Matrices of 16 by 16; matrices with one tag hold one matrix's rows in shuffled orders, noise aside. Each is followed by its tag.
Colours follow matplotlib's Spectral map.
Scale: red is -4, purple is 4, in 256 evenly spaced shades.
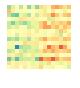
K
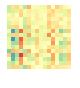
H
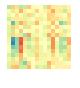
H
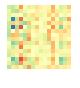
H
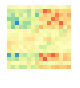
K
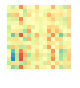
H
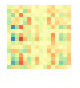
H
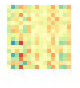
H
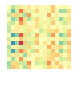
H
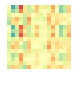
H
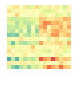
K
